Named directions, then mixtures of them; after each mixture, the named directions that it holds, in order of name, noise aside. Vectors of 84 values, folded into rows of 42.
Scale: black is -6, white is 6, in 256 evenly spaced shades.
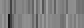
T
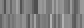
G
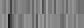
T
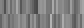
G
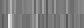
T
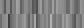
G, T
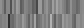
G, T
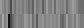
T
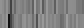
T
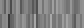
G, T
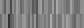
G, T
